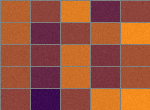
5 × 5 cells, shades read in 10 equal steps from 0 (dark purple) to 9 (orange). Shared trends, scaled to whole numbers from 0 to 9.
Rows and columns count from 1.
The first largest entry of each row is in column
3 5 3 3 5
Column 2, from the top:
4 2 3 2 0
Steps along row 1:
down up down up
